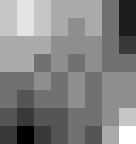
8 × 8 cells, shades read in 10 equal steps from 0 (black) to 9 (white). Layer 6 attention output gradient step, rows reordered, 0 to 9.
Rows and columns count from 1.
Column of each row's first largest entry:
2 2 1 1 3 5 8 8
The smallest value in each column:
2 0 2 3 4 3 4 1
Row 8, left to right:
2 0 2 3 4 3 6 9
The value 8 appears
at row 1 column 2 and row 2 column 2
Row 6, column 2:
3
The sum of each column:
39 37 38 36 38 37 37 34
